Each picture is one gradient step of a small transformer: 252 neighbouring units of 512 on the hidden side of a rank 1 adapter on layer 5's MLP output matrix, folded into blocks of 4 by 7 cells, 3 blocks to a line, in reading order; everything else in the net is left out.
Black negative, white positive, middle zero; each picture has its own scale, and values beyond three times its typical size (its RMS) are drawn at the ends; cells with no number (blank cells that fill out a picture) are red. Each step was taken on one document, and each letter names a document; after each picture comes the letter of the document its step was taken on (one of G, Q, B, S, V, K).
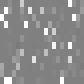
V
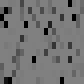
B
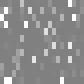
V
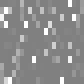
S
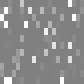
V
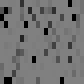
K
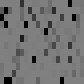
B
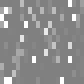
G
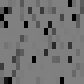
S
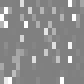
G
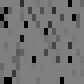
G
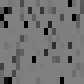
S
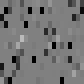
S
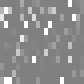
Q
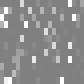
G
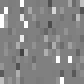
G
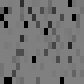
B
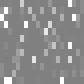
V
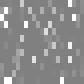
V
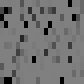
Q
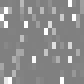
S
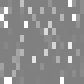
V
